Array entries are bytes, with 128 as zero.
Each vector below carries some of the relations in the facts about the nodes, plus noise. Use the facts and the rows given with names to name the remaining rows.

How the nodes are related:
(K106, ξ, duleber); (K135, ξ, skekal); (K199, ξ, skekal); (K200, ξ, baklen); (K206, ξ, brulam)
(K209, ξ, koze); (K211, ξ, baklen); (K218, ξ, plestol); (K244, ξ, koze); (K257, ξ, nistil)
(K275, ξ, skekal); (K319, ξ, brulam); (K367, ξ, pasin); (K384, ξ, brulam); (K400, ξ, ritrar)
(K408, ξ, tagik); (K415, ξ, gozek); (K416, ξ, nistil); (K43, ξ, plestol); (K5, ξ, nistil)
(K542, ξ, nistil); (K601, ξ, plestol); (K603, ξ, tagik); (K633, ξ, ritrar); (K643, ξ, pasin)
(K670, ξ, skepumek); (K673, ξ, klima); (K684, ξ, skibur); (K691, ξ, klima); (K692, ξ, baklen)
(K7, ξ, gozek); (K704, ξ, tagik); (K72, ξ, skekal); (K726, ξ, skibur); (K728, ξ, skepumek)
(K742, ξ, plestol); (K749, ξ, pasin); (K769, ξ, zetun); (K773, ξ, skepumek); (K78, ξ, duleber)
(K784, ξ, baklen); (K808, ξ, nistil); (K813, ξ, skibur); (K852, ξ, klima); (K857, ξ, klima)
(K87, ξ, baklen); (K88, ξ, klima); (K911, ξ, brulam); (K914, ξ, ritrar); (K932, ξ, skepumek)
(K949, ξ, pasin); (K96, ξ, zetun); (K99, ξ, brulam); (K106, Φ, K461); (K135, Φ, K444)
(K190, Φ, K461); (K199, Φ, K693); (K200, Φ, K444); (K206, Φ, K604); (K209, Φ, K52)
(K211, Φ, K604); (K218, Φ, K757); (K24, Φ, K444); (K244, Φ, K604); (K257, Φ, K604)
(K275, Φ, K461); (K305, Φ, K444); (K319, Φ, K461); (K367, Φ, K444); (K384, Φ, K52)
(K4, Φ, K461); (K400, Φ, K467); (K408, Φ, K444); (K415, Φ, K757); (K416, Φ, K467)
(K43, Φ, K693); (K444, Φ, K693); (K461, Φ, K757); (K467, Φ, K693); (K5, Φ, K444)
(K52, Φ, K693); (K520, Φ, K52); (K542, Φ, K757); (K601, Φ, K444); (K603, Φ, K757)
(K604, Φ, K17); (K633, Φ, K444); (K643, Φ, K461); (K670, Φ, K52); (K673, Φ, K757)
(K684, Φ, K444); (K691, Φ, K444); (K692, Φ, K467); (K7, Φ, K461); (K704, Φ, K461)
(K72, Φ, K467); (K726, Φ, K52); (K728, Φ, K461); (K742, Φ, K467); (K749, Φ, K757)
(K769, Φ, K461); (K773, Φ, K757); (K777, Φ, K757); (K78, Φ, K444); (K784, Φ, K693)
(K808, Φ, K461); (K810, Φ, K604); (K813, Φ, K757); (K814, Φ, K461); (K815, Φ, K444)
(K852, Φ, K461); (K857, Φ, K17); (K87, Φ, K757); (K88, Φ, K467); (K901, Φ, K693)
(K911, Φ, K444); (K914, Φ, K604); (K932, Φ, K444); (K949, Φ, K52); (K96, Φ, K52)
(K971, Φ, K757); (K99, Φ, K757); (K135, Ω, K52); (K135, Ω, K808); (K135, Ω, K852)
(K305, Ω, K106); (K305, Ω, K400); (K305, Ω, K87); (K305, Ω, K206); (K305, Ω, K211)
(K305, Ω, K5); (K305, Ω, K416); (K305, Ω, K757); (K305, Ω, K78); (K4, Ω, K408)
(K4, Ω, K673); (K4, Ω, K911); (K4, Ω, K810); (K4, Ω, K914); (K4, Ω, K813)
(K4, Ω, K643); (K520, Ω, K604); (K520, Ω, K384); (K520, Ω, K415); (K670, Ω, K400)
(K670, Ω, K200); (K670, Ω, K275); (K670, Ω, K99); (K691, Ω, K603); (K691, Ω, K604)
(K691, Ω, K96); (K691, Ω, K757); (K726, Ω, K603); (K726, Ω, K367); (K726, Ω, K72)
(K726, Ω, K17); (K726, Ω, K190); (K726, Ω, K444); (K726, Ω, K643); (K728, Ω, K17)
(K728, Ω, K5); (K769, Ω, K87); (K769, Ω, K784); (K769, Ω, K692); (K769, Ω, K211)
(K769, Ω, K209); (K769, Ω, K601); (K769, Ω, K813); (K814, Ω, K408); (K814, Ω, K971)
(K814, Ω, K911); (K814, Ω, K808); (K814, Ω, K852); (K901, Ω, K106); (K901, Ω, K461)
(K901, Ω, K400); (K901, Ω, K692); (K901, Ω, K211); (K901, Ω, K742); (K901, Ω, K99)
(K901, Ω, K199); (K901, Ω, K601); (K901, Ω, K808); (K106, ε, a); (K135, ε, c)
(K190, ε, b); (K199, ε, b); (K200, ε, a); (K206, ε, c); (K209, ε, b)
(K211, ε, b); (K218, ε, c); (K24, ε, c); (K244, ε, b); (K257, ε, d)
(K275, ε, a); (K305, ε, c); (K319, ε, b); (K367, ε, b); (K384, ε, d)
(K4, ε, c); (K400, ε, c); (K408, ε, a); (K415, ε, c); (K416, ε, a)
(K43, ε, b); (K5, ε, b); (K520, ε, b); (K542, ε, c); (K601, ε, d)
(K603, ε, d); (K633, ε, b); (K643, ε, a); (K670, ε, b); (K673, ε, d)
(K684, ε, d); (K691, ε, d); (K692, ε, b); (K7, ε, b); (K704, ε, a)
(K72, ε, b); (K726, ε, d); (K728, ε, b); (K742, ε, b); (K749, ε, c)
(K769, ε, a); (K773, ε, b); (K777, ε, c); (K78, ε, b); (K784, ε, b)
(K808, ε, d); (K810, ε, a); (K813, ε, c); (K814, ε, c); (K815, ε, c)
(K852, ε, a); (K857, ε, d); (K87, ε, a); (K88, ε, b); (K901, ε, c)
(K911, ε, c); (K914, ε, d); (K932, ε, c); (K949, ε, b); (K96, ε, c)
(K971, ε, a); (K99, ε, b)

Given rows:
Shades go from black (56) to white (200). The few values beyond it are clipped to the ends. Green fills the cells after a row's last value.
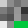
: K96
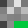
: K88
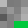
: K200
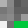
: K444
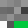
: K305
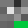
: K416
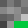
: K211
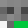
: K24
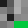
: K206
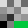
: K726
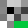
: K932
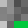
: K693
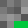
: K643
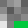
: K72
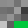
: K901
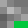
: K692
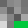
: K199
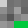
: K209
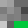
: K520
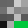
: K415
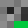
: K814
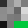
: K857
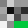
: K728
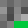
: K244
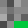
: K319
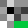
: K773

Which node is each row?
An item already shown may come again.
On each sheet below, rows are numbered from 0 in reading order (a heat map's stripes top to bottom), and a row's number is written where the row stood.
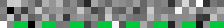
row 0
K932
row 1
K7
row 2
K384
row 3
K914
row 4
K305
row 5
K78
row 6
K43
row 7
K408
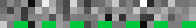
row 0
K777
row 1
K218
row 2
K911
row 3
K542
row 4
K384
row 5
K408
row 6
K200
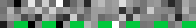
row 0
K808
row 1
K726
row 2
K704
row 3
K400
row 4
K670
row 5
K949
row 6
K206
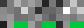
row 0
K852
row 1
K971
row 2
K742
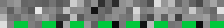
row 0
K72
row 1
K5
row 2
K415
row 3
K810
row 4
K857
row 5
K813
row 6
K384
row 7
K673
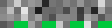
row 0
K691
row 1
K971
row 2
K777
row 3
K135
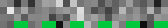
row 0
K416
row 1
K749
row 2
K684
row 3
K190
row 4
K367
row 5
K257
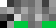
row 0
K603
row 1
K106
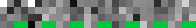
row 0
K769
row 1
K408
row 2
K461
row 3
K275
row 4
K542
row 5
K757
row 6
K633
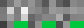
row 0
K601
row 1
K87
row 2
K99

